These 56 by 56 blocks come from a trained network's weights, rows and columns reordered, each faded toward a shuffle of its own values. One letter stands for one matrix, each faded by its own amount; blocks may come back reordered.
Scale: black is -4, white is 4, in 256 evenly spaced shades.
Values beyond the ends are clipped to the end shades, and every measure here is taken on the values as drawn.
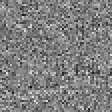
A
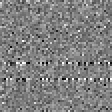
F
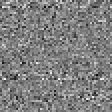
F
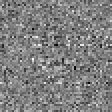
F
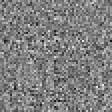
A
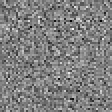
A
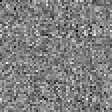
A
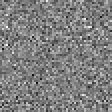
A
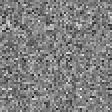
A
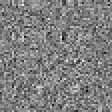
A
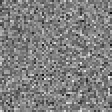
A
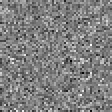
A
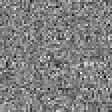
A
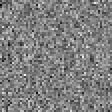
A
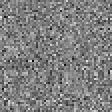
A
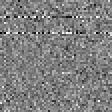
F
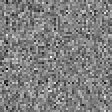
A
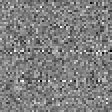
F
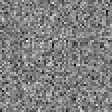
A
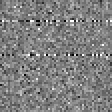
F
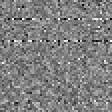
F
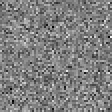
A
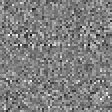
F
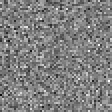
A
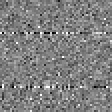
F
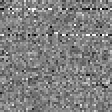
F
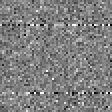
F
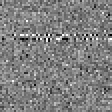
F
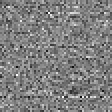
F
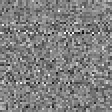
F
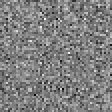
A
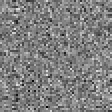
A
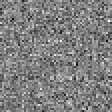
A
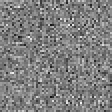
A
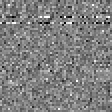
F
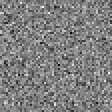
A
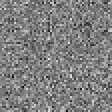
A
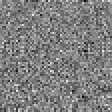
A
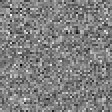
A
